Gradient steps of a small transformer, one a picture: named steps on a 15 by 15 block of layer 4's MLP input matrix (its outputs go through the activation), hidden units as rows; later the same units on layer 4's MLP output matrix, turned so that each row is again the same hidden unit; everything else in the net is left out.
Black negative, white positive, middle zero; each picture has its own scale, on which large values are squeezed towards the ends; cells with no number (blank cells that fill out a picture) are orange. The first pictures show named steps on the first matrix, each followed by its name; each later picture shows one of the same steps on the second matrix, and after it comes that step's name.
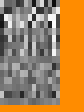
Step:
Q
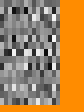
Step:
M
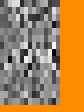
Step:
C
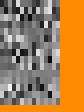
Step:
C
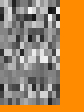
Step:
C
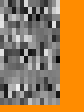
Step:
C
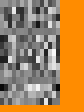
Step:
M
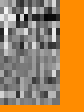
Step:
Q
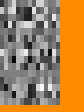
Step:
C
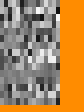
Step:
C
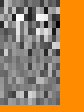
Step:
Q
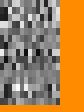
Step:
C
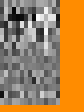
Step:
Q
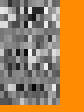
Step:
M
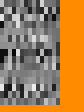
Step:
C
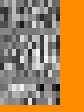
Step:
M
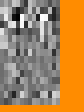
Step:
Q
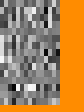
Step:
M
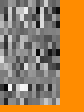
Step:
M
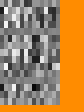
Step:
M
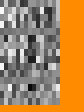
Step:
M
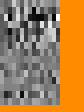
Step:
Q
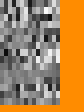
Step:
C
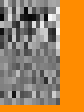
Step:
Q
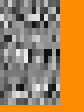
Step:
C
